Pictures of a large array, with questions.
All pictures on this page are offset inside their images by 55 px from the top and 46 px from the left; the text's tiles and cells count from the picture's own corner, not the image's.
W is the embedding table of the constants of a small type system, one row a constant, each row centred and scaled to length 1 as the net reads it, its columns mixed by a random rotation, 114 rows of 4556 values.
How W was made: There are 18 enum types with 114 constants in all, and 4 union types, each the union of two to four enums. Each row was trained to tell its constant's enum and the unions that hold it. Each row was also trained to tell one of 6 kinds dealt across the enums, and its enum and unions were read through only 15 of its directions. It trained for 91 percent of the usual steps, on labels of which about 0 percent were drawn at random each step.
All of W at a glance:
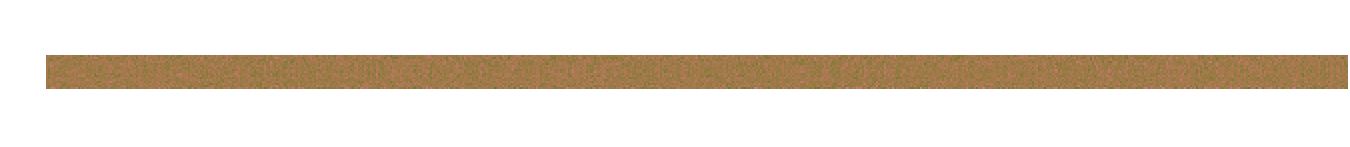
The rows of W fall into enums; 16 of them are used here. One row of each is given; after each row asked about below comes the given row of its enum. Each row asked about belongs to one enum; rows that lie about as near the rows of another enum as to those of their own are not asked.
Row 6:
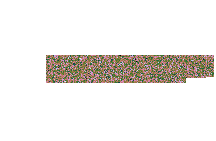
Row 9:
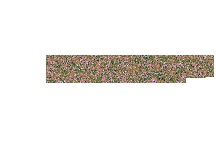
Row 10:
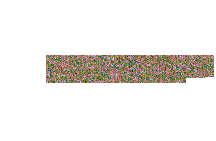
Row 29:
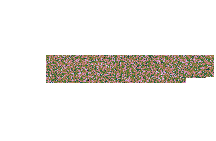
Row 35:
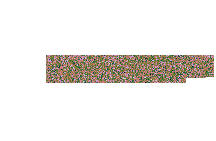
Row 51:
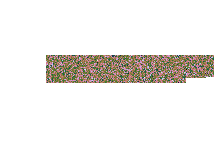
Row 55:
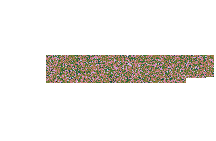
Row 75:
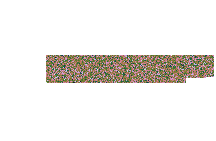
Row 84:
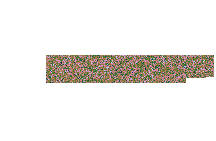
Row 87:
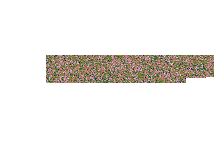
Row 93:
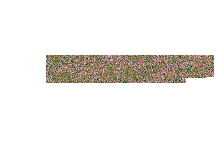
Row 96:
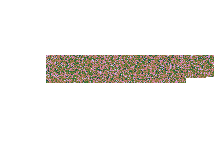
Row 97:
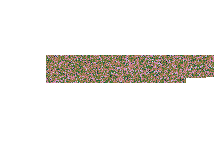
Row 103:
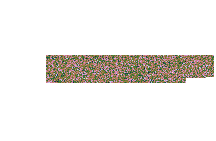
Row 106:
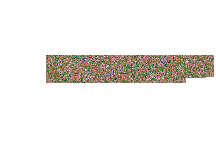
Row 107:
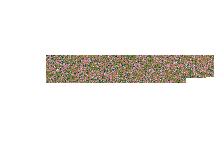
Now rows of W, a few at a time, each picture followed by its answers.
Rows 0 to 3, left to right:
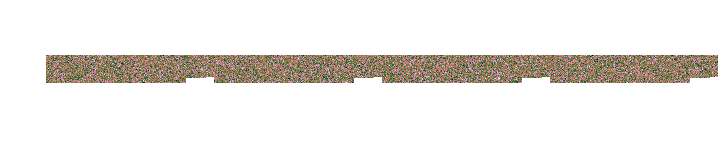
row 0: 107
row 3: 97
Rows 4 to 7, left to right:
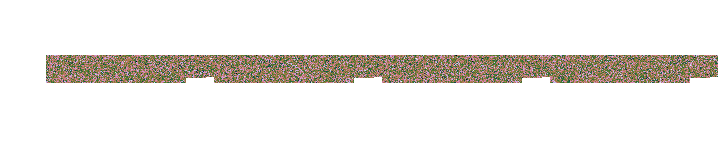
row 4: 97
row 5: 6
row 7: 55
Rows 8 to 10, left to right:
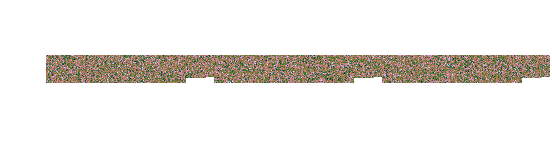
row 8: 9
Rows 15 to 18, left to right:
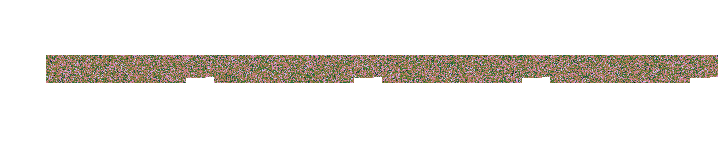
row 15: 87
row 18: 107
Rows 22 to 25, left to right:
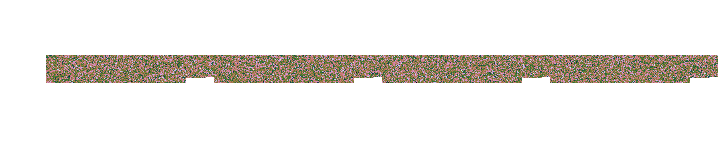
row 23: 10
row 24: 29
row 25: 93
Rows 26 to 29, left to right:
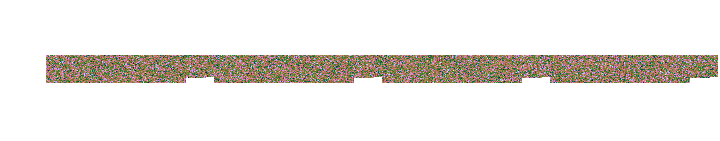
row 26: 35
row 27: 103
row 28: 103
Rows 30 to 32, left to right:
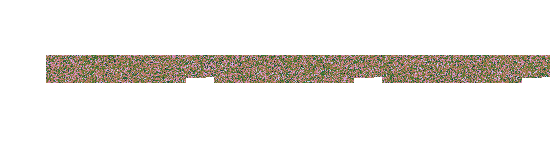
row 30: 103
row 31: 107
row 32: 29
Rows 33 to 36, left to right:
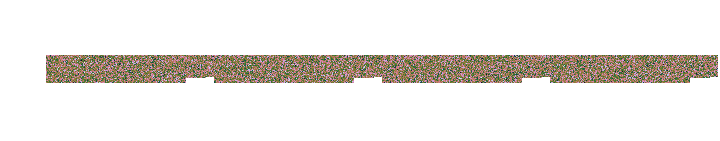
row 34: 96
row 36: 29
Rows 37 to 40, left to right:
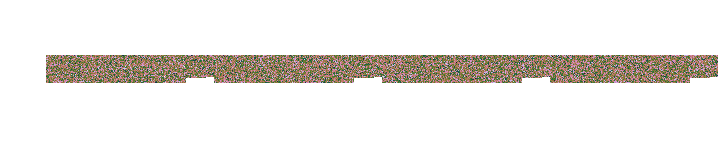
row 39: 55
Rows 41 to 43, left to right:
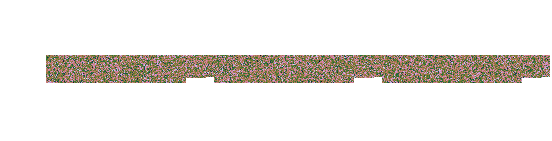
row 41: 103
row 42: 75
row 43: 93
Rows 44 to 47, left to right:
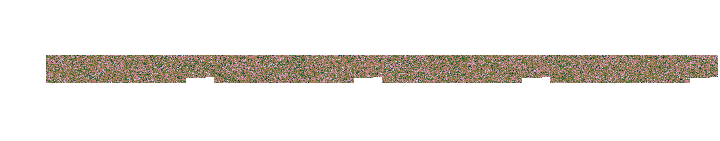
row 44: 87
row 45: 10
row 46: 107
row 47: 9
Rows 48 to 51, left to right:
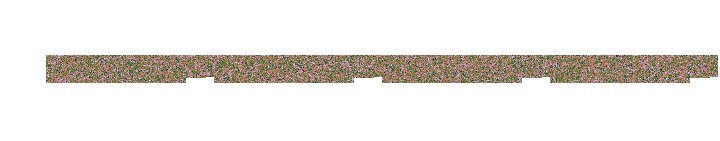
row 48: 103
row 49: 35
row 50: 93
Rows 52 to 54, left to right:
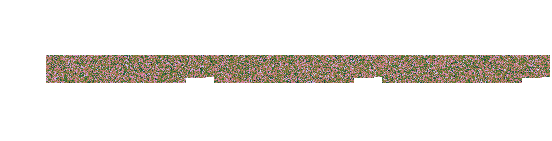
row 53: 107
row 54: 84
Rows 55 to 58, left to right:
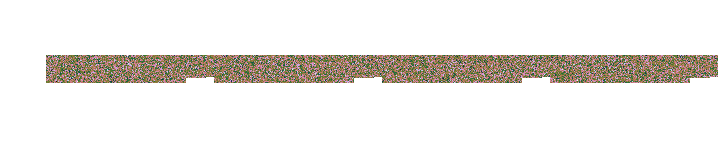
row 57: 96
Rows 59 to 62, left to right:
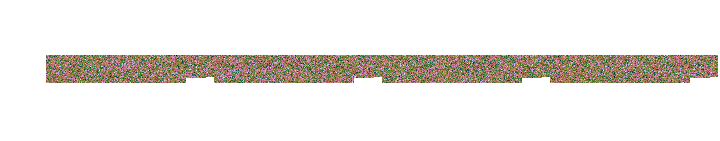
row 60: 75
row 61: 84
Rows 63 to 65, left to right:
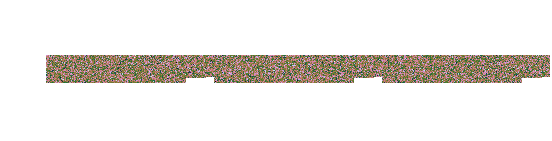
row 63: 35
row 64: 84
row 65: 35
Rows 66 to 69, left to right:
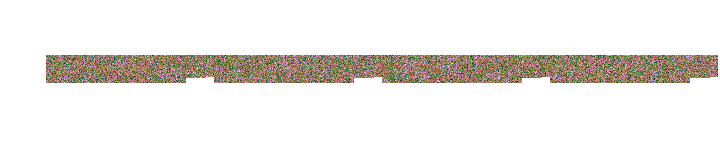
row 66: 87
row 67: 75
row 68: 106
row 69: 87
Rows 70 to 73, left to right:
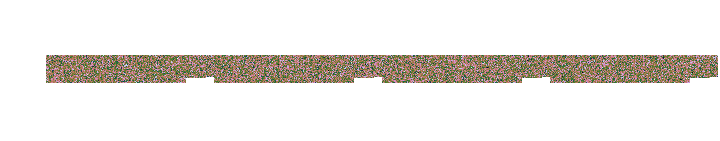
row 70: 9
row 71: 106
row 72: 93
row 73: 9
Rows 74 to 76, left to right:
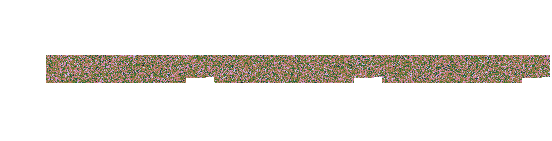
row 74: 106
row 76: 9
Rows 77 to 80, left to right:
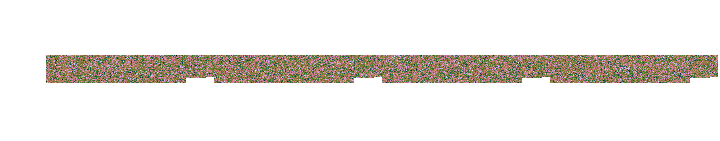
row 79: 29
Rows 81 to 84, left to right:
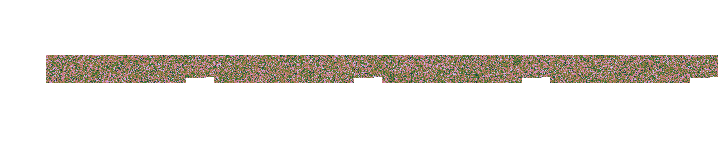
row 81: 35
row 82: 51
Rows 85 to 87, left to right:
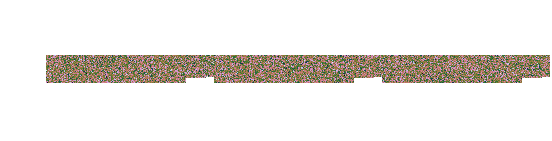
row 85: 51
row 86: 107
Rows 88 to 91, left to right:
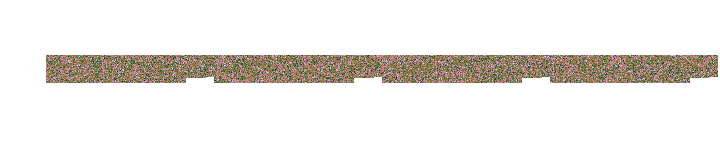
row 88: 106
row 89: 51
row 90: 35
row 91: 75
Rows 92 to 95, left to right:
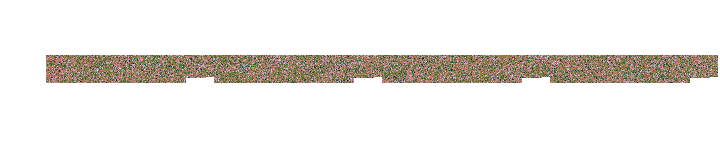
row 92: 75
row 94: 9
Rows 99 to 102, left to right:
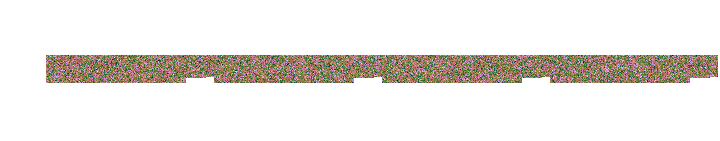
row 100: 87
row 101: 84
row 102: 87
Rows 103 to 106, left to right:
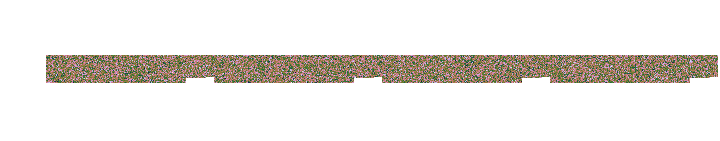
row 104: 29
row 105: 10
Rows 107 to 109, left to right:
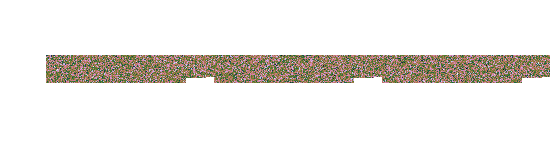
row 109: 103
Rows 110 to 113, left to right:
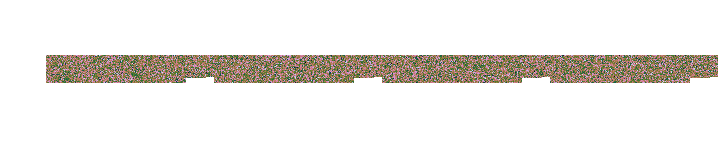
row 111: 106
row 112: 29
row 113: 55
